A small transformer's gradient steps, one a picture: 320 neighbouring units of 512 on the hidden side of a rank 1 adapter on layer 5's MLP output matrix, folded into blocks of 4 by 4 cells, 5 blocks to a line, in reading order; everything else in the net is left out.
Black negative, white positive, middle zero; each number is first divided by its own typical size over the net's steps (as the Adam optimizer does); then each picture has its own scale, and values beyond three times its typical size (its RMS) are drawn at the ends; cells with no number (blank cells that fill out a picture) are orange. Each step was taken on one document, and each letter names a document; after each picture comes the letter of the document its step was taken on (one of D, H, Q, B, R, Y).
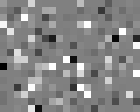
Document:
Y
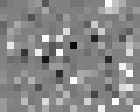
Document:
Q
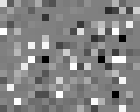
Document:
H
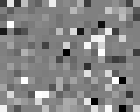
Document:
H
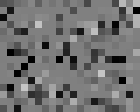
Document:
H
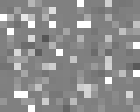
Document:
Y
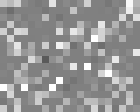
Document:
H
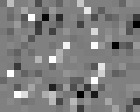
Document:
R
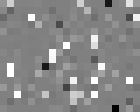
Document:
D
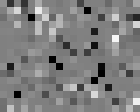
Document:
R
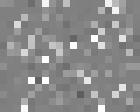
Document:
Q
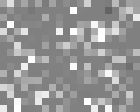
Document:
H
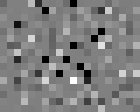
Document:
Q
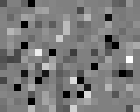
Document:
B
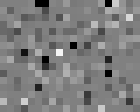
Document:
Q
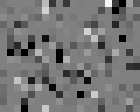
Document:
Q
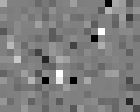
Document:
Q
